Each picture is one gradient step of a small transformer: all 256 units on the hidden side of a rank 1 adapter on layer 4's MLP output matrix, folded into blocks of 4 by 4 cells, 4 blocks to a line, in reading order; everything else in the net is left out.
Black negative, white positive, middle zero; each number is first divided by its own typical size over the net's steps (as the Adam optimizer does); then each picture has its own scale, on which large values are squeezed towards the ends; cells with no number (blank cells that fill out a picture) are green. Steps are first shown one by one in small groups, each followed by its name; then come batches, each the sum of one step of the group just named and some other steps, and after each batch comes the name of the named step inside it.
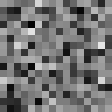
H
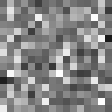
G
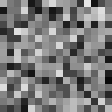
G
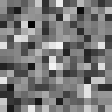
H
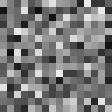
G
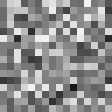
G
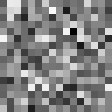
G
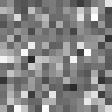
G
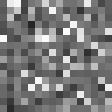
H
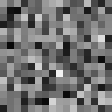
G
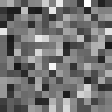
H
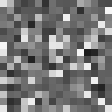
H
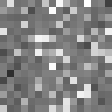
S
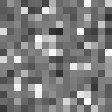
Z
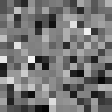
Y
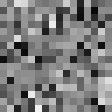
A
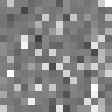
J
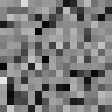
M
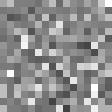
J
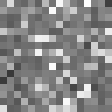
S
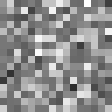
S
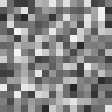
Y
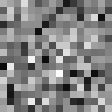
M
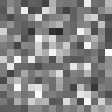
Z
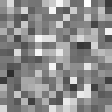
S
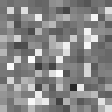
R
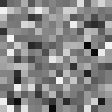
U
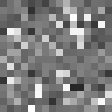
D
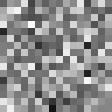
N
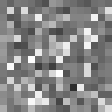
R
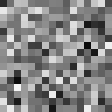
U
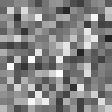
R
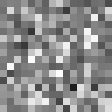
R
